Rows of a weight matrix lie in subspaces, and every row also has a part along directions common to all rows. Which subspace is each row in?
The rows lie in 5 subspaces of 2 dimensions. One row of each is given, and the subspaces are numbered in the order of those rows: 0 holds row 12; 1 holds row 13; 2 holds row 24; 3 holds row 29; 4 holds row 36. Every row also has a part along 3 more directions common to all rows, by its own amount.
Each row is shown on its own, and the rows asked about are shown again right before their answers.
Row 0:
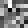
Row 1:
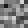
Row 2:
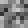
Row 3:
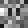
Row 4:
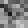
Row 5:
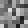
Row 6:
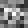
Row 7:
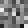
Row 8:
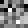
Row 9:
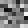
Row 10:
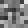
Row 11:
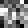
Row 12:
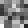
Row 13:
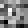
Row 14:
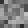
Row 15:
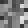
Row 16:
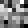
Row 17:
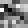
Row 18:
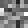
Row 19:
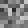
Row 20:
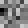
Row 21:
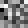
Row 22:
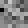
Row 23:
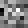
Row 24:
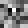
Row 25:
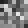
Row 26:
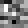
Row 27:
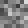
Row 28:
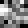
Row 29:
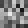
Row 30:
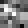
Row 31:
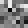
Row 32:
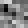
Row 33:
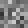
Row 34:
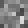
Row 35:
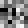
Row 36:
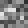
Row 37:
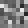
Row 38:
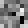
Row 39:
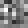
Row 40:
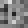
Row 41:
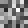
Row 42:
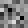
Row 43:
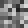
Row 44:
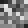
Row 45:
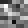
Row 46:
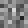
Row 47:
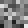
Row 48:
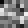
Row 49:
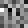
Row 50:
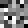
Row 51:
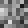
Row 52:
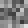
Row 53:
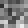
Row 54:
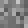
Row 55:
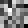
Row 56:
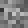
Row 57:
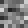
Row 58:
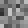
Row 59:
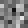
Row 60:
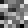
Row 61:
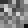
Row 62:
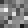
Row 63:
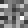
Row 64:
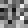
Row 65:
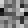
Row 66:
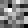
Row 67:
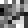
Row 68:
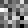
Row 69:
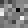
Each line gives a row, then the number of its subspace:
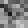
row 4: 1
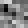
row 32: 1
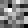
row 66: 3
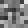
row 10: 4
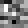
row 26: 1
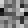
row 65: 3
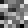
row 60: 4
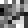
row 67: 3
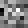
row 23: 4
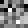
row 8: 1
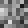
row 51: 2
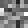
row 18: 3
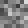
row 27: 2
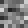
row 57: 4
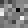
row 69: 4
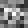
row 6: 4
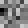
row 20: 2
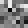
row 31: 1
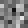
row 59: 2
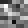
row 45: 1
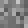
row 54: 0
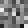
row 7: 0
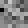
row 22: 4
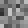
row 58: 2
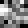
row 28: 2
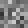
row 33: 4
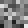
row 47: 0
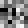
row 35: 2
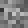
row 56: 4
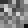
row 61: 0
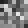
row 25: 0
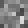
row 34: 3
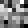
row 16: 2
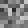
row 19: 2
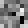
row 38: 3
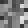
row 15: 2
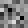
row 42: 4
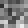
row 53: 1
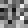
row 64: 2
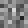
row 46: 2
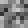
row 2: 0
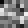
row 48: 3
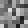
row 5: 3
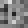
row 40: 1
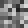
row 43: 2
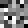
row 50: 0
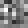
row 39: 1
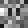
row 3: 2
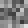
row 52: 3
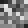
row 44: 0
